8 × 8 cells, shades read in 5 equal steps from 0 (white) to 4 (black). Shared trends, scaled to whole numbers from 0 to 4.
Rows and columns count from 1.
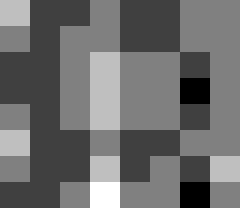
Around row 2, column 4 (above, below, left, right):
2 1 2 3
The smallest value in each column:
1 3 2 0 2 2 2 1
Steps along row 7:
up same down up down up down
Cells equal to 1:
7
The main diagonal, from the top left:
1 3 2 1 2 3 3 2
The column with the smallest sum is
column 4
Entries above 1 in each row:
7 8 7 7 7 7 6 7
